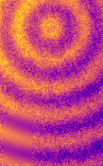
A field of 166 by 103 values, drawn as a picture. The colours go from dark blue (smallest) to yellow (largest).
The field climbs toward the top left. The ninth with the lowest average is the bottom right. Rings spread out from the top middle. The bottom left is the calmest part. No single row or column stands out from its neighbours. An odd patch, calmer than its surroundings, sits in the bottom left.
